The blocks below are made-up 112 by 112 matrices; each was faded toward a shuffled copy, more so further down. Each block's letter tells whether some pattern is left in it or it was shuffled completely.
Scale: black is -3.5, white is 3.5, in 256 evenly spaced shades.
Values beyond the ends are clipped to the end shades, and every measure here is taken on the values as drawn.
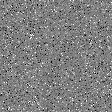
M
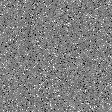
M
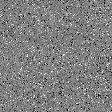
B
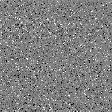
B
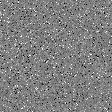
M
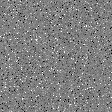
M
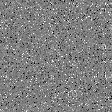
B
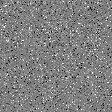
B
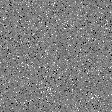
M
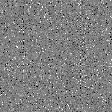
B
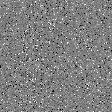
B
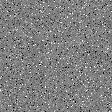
M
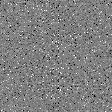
B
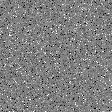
M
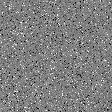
M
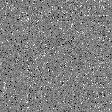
B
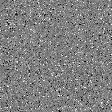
B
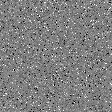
M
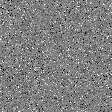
M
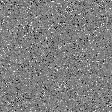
M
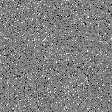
B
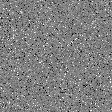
M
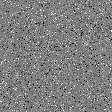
M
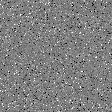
M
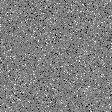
M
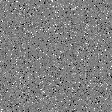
B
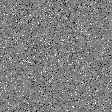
M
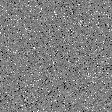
M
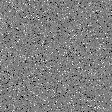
M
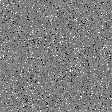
M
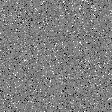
B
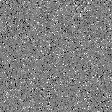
B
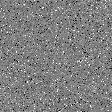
M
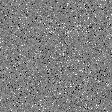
M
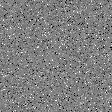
M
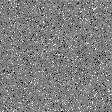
M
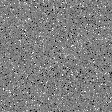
M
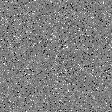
B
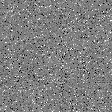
B
